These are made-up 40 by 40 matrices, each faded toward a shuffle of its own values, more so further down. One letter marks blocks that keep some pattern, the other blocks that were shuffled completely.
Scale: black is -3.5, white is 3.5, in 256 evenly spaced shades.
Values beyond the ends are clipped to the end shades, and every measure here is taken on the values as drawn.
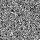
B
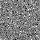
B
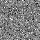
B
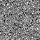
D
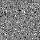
D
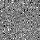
D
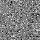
D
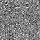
D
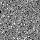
B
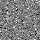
B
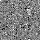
D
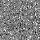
D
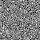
B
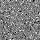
B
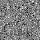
D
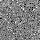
B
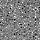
D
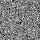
B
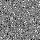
B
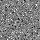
B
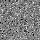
B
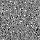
D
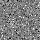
B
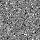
B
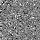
D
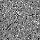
D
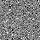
D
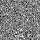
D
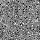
D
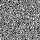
B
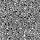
D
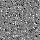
D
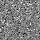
D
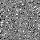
D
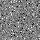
D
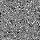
D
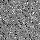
B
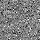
D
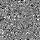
D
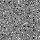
D
